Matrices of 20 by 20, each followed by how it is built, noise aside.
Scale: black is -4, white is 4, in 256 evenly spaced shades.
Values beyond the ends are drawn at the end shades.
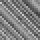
Toeplitz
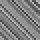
Toeplitz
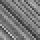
Toeplitz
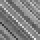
Toeplitz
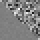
upper triangular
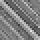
Toeplitz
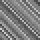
Toeplitz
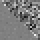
upper triangular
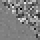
upper triangular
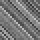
Toeplitz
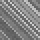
Toeplitz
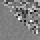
upper triangular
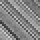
Toeplitz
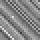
Toeplitz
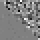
upper triangular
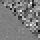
upper triangular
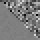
upper triangular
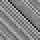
Toeplitz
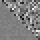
upper triangular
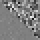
upper triangular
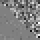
upper triangular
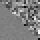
upper triangular
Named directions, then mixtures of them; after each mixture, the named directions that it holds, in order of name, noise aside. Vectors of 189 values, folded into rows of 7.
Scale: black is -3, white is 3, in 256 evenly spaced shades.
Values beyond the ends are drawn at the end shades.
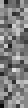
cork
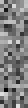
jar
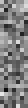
jar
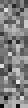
cork, jar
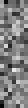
cork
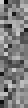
cork, jar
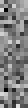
jar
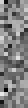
cork, jar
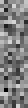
jar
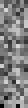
cork, jar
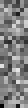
cork, jar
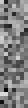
cork, jar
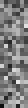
cork, jar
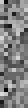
cork, jar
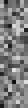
cork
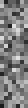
cork
